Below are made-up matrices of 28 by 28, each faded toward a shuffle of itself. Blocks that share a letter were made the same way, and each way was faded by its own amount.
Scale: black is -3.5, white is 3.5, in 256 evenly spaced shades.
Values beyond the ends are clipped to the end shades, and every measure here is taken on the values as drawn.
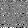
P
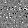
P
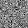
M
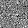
M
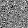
M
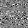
P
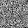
M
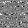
P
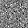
M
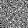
M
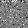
P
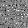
P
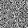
M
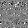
P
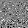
P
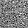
M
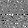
P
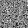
M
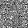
M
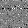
P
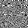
P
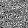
M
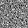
M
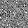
M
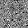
M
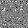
P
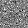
M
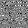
P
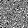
M
